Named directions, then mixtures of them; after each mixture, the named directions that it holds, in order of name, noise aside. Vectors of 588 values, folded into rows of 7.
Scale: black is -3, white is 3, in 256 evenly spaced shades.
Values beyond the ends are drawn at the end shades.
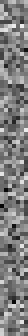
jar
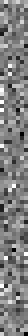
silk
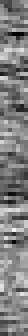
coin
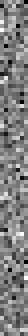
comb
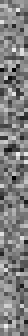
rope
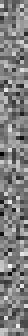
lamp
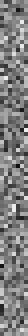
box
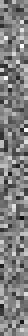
box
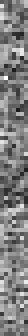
coin, jar, rope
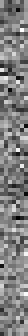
box, coin, rope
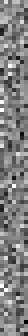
rope, silk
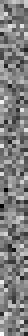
jar, silk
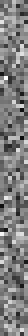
box, comb, rope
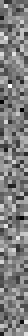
box, jar, silk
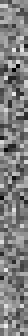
box, rope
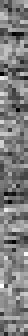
coin, silk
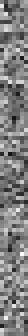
coin, jar, lamp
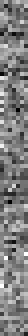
coin, silk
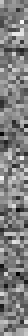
box, coin, rope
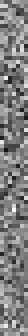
box, rope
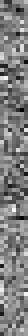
box, coin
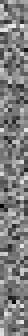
jar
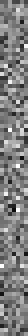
box, lamp, silk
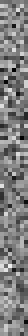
lamp, rope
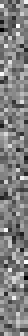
comb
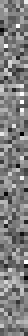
comb, lamp, silk
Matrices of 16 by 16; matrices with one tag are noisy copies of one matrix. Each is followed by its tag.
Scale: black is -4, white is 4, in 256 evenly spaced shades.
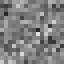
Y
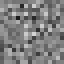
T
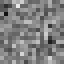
Y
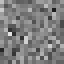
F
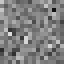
F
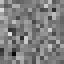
F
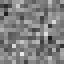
Y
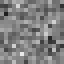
Y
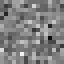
Y
